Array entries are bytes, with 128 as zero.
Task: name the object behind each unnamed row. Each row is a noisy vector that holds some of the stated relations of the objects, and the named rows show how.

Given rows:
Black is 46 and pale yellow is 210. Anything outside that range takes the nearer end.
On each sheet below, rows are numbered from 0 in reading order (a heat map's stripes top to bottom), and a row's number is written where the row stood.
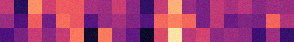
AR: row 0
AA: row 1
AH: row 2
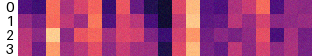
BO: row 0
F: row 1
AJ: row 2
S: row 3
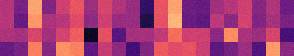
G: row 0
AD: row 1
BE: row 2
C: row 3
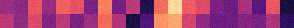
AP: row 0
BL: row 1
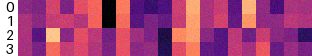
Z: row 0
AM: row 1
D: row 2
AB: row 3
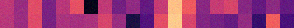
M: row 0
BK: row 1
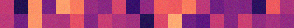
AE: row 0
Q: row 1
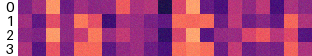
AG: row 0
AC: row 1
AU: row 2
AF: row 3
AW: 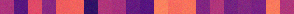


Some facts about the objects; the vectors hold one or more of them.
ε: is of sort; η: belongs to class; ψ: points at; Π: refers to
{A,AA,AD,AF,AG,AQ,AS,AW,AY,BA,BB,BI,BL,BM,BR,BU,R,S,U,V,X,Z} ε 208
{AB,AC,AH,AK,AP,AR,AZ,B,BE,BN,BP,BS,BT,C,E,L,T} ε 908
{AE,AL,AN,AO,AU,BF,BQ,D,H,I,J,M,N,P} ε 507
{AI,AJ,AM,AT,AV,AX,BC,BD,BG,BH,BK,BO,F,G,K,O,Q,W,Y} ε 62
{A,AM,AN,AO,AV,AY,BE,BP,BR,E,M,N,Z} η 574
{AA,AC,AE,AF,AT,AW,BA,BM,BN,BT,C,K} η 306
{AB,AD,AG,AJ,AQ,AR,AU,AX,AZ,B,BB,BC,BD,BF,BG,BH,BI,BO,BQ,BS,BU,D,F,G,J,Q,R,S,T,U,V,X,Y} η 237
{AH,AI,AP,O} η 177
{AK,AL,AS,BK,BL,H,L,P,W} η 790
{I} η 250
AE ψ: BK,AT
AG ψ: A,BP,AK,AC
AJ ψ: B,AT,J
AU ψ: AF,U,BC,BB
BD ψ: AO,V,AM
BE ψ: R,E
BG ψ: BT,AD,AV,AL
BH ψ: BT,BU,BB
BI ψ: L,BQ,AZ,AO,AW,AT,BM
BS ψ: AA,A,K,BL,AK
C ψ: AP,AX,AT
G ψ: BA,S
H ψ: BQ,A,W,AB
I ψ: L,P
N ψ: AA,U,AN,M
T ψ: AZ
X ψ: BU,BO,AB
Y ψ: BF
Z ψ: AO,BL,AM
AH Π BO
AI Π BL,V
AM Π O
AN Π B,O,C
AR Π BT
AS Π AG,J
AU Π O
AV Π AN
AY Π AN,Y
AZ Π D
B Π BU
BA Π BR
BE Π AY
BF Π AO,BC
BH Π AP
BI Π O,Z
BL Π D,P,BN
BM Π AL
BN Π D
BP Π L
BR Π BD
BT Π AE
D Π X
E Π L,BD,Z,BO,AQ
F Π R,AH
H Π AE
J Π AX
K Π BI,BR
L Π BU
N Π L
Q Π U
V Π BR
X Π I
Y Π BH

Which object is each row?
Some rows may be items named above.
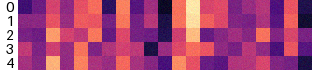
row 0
O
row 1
AP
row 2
B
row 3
H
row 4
X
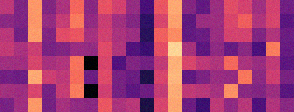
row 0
T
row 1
AU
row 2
BG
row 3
AS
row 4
AN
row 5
B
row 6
N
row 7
AG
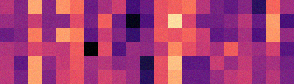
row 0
AT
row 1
L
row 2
C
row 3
AY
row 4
BB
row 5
G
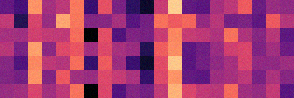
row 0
AQ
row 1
BT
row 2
AV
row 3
BG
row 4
V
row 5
BS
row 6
AN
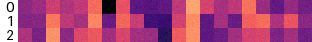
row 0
BP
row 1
BI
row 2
BG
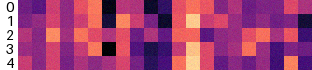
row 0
BA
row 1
AI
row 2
BH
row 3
BR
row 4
AL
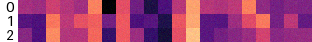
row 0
E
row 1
BU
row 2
V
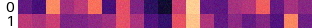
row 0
AQ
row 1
AS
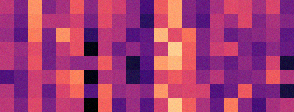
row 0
T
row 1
BQ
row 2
BN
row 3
M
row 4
P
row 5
K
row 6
I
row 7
AO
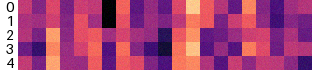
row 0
AO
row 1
A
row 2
BG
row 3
BD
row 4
AZ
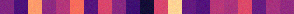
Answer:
R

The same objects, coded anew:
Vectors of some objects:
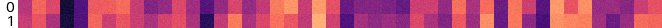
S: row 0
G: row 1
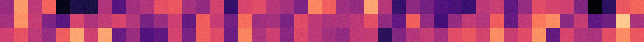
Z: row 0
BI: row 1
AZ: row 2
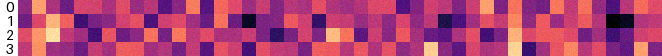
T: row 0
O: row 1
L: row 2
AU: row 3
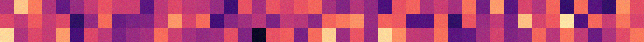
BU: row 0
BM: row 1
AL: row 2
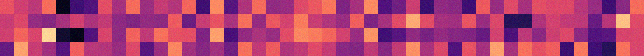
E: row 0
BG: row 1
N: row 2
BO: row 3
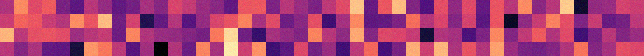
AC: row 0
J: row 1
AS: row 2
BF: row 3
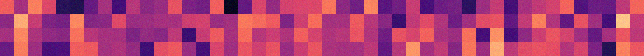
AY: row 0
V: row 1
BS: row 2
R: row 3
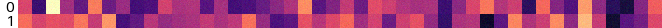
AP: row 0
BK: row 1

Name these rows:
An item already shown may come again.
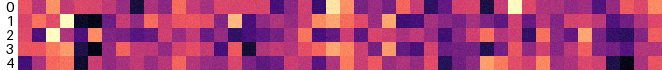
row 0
P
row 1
N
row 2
AP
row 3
AN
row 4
AH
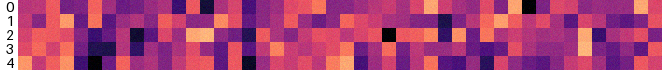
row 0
BH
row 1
AI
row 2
BT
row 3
A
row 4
AV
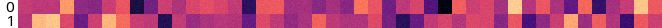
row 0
BN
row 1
B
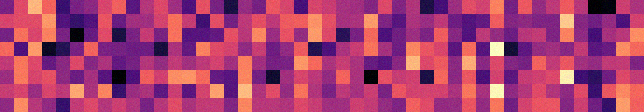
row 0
O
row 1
M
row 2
AO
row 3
Y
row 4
AR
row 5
AE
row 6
X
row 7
AQ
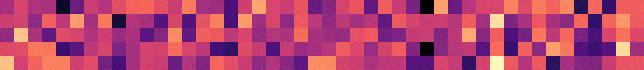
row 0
BA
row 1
X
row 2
T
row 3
C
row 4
BL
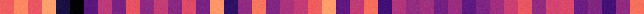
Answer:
BP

